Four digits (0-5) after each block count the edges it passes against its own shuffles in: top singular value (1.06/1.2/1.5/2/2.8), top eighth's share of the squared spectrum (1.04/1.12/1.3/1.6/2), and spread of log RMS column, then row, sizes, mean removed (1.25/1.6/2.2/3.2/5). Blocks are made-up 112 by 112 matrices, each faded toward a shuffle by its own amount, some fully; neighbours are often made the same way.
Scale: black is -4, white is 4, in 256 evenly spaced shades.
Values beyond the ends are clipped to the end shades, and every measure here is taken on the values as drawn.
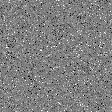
0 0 0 0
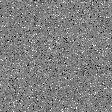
2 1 0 0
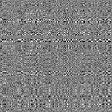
5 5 3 4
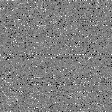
3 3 0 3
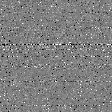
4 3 0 3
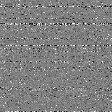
4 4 1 3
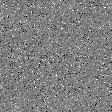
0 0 0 0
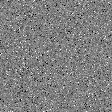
0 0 0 0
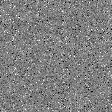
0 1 1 0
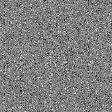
1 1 2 0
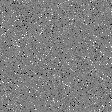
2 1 0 0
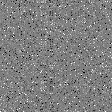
3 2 1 1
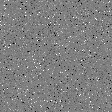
2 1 0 0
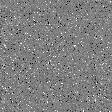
2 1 0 0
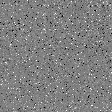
2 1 0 0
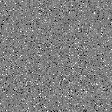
4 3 2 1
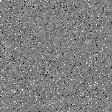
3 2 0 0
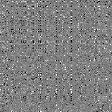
5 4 3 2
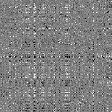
5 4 3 3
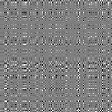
5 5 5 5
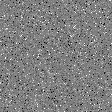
0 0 0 0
